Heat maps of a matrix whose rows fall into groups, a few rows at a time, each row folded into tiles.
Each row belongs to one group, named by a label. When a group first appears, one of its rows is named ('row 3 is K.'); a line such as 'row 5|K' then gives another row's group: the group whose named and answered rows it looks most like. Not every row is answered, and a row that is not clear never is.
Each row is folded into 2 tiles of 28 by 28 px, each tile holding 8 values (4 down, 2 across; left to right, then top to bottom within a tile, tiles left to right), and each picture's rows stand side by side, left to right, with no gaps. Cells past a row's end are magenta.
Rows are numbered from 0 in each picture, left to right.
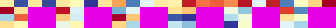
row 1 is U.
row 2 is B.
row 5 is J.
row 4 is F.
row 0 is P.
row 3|F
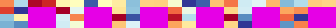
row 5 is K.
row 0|J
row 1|U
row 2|B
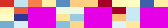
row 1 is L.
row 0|K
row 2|U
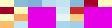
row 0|P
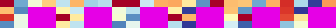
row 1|B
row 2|F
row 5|U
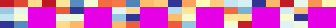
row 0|F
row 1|J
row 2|K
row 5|K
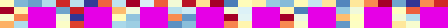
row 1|K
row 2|F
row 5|B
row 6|L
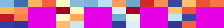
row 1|P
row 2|K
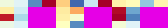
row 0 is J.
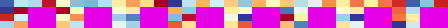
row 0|L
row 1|P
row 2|F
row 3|P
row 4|K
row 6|F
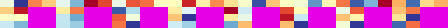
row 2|B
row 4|U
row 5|B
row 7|K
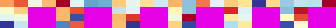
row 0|F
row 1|K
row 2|B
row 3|P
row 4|U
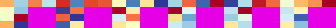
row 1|K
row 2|P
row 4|L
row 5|F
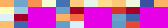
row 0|P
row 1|L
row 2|K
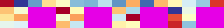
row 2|U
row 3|B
